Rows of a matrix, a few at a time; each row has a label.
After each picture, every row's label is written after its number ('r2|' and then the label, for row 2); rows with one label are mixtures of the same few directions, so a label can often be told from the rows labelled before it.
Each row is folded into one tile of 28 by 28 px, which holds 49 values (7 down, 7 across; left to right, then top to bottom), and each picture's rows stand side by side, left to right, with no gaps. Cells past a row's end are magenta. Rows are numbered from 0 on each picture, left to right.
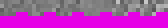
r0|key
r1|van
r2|key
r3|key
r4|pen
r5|pen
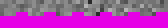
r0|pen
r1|key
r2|pen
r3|pen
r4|key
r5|key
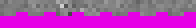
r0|pen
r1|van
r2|van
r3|key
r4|van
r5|pen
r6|key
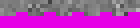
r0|key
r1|key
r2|key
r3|pen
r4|van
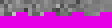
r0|van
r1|van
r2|key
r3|pen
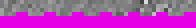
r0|key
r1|key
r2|pen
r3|van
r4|van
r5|pen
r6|key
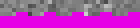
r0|key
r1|pen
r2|key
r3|pen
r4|key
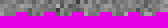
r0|pen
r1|key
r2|key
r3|pen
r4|van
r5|van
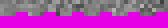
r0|pen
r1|pen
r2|pen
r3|pen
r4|key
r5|key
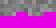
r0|pen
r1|key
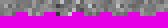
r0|van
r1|key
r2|pen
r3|van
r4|van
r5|pen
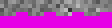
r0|key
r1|key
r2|key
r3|key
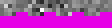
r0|van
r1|key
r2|van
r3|key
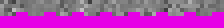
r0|key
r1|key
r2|van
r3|pen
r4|van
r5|van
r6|key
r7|key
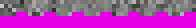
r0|key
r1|van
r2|pen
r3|van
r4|pen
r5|pen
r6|van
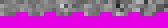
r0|pen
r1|van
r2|van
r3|pen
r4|van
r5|pen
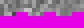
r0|van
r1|key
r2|pen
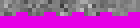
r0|van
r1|key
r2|van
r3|van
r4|key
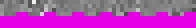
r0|pen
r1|pen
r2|van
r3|van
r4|van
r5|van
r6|van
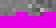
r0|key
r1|key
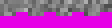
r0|van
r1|key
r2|key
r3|pen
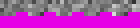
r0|key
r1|pen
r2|pen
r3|pen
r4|pen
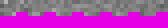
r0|pen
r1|van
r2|pen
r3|pen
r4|van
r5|pen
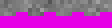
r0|van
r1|key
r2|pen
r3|key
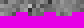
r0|pen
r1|key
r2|van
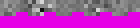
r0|van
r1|key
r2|key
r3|key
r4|pen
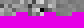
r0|key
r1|key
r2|pen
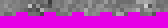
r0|van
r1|key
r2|key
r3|key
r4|van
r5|van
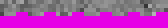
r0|pen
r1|pen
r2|van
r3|key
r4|van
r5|van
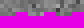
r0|key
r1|van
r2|key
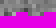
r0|van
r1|van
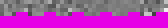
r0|van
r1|pen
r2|key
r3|key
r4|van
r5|van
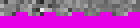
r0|pen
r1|key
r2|key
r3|key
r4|pen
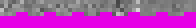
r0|key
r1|key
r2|key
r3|van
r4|van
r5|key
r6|van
